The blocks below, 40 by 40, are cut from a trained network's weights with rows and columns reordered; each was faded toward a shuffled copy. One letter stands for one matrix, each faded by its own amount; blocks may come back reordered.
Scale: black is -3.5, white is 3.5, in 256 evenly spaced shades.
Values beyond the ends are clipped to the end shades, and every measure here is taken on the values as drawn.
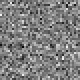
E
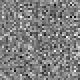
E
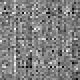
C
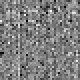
C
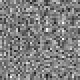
E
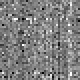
C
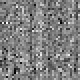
C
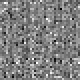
C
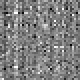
C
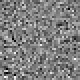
E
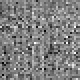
C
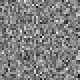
E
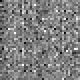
C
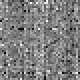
C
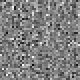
E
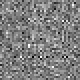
E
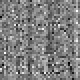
C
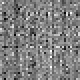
C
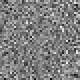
E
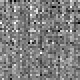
C
